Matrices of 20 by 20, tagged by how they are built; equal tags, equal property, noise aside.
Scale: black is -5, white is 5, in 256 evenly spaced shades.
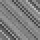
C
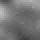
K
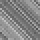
C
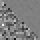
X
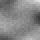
K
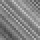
C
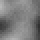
K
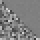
X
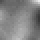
K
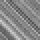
C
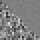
X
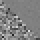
X
